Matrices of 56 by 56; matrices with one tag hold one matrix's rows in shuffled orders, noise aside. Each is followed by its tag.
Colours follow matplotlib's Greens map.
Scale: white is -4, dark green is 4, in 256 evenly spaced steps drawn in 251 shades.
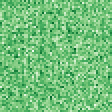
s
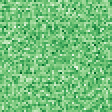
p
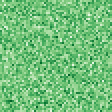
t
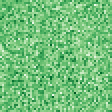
s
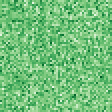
s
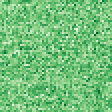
p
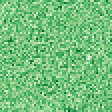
t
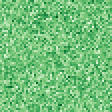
t
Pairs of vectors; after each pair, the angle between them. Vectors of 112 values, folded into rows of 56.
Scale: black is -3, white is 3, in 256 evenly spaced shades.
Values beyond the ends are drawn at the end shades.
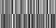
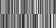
orthogonal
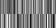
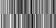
orthogonal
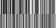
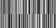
orthogonal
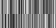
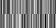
partly opposed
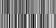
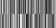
partly opposed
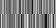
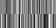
partly aligned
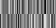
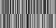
partly aligned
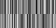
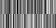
partly opposed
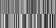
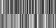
orthogonal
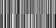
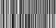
nearly opposite
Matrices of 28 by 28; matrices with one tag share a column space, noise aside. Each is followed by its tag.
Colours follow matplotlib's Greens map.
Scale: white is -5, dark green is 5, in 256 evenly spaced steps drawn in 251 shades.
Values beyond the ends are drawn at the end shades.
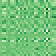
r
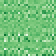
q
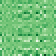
q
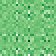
q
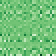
q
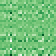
q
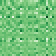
r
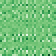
q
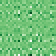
q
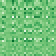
r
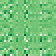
q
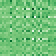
r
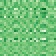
r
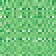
r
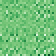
q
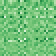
r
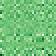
q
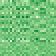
r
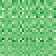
r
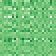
r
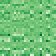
q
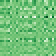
r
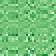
q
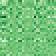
r
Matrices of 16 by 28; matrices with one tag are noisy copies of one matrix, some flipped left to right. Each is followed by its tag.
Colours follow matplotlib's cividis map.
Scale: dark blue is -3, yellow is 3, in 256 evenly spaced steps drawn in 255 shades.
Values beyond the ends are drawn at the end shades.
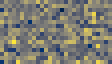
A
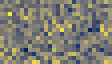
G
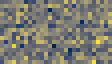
A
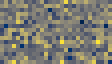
A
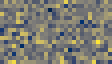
A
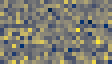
A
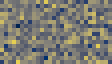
A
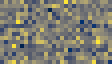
A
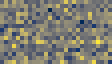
A
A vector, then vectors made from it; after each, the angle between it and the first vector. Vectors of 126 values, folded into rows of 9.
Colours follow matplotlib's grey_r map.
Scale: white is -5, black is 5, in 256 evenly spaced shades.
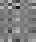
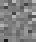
orthogonal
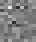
partly aligned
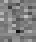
partly opposed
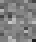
orthogonal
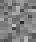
partly opposed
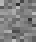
partly opposed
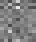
nearly opposite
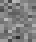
partly opposed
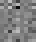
nearly parallel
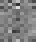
nearly opposite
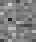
orthogonal
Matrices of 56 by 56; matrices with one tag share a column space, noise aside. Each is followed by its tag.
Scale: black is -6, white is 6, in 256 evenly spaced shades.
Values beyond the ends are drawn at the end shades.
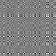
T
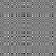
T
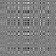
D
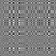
D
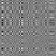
D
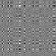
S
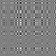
D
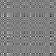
T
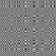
S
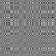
D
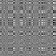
D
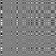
D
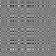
S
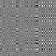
S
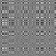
D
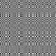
T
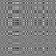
D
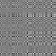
T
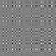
S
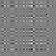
S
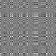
T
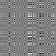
T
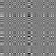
T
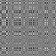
D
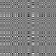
T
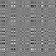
S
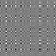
S
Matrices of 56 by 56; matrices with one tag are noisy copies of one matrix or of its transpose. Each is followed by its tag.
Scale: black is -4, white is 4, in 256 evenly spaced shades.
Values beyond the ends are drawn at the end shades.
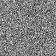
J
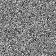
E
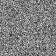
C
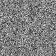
E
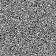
J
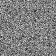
C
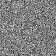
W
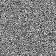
W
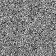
E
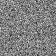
C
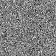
J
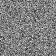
C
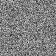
C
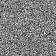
W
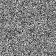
E
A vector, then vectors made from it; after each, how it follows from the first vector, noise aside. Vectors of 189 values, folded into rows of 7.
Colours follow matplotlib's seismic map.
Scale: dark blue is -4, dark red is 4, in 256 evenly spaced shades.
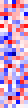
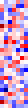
wrapped around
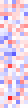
shrunk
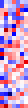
wrapped around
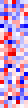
negated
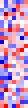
wrapped around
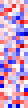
wrapped around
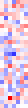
shrunk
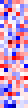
wrapped around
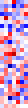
negated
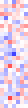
shrunk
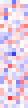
shrunk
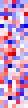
negated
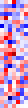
negated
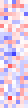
shrunk
